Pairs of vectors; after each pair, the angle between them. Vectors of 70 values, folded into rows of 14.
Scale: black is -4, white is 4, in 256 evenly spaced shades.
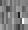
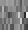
partly opposed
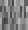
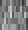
partly opposed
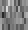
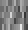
partly opposed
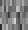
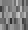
partly opposed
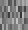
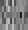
partly aligned
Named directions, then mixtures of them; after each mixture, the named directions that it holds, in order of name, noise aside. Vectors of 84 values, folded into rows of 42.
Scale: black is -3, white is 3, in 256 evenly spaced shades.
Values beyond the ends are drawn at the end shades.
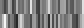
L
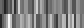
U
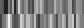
U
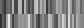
U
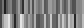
L, U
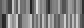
L, U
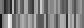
U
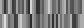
L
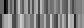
L, U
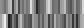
L, U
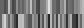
L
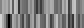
U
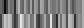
L, U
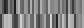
L, U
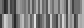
L, U
